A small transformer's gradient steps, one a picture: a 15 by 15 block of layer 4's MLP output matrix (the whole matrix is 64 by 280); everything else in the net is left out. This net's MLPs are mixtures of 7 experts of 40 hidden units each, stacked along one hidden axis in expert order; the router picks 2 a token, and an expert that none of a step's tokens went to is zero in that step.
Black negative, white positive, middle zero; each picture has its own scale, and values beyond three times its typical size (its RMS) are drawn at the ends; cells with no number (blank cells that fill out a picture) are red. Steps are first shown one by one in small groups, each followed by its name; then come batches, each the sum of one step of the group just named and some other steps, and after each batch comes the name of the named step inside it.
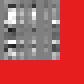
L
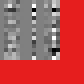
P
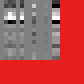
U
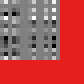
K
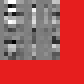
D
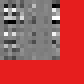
U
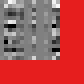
P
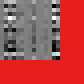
K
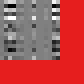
K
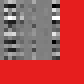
U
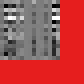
U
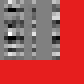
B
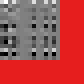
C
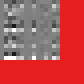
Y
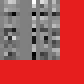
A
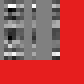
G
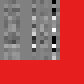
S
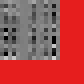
S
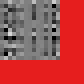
B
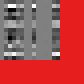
G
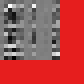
G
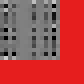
C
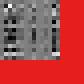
G
